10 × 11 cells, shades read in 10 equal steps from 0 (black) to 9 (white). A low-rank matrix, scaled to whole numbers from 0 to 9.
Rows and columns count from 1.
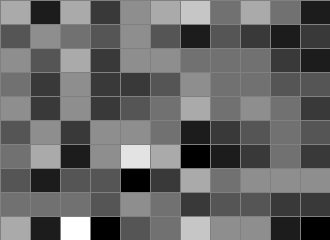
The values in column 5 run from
0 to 8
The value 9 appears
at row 10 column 3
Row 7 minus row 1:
-2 5 -5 3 3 0 -7 -3 -4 0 1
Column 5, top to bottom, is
5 5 5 2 3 5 8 0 5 3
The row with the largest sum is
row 1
